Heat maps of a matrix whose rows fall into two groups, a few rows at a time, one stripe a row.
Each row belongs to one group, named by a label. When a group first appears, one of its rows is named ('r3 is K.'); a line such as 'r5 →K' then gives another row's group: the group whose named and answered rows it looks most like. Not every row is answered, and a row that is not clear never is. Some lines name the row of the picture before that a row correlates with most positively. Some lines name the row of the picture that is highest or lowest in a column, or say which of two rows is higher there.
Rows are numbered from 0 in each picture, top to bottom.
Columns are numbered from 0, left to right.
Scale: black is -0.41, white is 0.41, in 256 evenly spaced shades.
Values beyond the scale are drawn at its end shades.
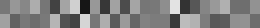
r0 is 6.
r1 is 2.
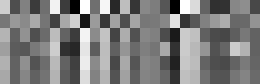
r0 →2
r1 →6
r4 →2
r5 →2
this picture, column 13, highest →1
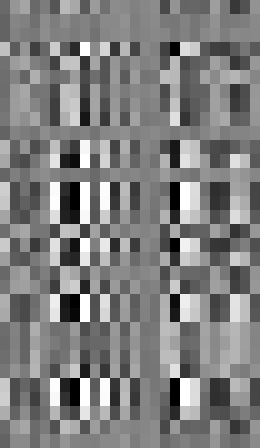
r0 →6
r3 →2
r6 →6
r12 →6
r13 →2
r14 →2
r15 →2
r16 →6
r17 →2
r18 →2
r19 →6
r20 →6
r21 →2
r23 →6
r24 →6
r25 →6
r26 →6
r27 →2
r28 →2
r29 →2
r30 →6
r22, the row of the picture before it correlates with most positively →3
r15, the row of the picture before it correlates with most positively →3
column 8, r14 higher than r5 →Yes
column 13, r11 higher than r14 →Yes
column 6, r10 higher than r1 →No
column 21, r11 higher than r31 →No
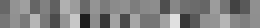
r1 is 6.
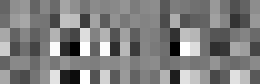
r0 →6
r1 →6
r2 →2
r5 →2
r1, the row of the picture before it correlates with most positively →0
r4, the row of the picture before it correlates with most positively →0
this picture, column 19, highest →3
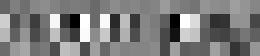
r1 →2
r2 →2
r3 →6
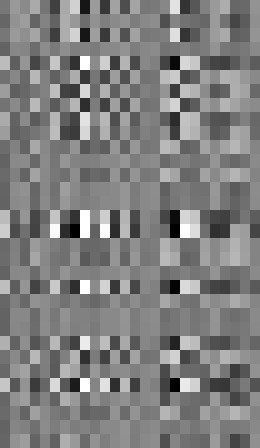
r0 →6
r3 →6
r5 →6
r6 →2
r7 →6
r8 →2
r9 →2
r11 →6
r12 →6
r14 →6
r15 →2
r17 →6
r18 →6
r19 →6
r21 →6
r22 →6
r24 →2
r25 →6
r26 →6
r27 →2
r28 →6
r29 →6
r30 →6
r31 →6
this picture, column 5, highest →16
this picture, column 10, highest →16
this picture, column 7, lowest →16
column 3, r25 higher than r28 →Yes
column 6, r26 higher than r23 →Yes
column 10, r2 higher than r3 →No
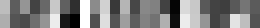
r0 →2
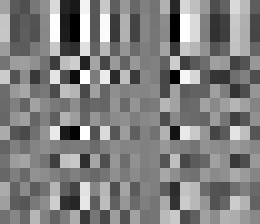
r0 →2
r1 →2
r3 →2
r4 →6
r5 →2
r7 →6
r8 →6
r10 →6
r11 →6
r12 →6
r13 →2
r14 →2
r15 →6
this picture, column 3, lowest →5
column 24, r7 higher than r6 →Yes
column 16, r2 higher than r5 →Yes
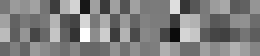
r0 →6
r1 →2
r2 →2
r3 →6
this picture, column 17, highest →0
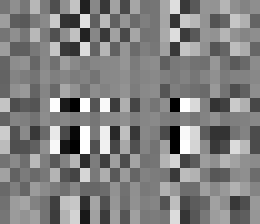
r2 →6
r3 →2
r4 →6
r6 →6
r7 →2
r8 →6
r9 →2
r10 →2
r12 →2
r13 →6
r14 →6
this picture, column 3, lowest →9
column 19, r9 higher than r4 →Yes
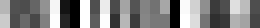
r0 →2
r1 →2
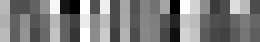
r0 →2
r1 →2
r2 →2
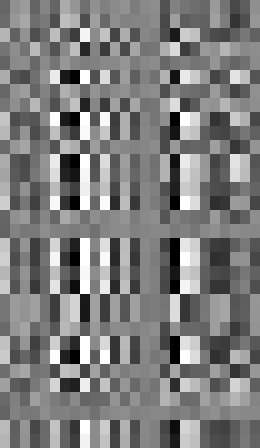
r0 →6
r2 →2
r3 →6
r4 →6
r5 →2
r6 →6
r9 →2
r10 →6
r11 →2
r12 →2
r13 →2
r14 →2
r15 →6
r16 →6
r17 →2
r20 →2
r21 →6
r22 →6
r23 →6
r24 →2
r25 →2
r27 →2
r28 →6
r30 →2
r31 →2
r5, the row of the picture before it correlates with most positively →0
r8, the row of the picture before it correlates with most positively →0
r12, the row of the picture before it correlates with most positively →0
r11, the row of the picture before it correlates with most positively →0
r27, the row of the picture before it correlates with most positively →0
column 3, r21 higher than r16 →Yes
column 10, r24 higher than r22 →Yes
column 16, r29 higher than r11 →No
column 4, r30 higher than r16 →No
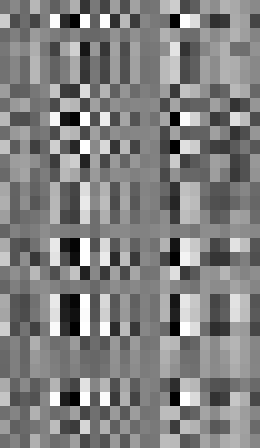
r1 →2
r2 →6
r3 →6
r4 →6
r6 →2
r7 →6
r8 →2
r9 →6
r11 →6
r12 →6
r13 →2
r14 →2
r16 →6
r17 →2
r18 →2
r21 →2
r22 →2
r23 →2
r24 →6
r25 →6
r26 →6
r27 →2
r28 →2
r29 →6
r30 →2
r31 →6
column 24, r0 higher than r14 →Yes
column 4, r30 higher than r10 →Yes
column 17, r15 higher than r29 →No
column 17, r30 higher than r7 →No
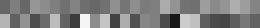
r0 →6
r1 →2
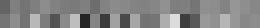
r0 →6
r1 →6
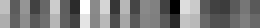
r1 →2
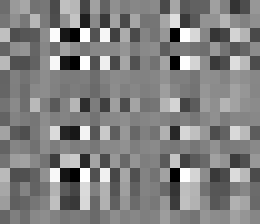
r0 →6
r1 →6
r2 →2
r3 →6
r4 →2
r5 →6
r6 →6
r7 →6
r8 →6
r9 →2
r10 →6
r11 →6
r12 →2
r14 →2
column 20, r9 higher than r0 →Yes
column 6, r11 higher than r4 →Yes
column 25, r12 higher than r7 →No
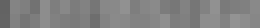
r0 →6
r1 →6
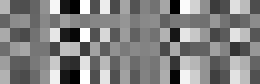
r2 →2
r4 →2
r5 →2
